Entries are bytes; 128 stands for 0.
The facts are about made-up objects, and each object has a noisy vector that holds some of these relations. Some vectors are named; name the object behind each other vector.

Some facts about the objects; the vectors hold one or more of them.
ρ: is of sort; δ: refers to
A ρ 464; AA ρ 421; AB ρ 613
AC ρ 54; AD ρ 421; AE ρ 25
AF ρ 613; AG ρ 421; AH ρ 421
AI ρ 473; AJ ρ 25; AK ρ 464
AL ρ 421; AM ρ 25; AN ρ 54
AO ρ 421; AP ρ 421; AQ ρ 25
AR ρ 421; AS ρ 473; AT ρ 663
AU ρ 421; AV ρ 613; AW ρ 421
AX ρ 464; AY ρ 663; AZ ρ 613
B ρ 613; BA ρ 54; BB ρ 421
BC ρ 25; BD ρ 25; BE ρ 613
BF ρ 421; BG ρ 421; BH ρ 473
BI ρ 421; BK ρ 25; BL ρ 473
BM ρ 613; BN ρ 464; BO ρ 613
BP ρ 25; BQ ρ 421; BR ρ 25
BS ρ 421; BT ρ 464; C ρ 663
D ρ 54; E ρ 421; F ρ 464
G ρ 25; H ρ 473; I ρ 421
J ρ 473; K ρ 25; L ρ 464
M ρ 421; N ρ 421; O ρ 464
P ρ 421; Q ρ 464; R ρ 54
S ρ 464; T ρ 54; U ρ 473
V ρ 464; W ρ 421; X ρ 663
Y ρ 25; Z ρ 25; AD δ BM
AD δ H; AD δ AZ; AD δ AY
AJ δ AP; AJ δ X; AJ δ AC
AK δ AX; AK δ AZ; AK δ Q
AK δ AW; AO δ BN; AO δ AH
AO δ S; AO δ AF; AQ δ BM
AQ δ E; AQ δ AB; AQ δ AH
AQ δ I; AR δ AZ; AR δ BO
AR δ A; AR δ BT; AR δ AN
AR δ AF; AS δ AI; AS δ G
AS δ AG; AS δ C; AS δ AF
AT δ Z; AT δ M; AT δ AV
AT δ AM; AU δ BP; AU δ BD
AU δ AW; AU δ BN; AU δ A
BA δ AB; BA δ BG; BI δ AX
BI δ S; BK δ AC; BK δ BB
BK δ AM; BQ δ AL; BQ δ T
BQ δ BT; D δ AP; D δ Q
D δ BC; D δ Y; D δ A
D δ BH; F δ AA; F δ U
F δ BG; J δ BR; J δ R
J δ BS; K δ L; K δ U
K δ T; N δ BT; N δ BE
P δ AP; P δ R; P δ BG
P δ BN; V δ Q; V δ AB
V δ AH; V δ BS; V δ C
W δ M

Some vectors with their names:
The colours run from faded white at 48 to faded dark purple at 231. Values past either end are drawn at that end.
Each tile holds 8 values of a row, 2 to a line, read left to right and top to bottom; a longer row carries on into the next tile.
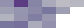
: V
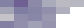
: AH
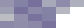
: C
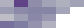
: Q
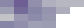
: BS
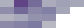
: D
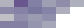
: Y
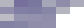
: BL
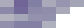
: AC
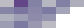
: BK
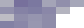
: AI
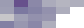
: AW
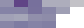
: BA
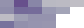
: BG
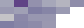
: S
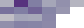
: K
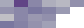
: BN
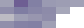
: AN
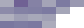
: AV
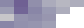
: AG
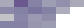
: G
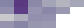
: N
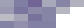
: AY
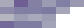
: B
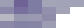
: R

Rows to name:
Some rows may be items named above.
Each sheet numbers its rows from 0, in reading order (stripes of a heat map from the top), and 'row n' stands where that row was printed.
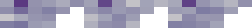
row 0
BT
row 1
W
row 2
S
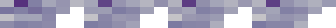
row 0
K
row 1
S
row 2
AX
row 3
AX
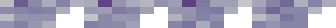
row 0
AM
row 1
S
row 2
AQ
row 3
X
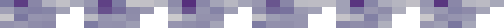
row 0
AO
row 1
P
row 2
AR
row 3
BG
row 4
AD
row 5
BI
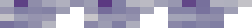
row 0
A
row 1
AU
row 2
BA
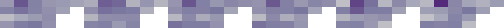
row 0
T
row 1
J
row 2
AF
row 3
AF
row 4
AJ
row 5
AK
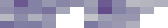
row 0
AF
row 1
AP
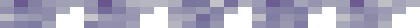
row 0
AN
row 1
AA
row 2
AT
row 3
AS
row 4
M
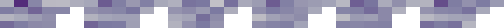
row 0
F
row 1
BM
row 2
AT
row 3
AN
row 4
U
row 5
AZ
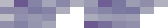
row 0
Z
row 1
AB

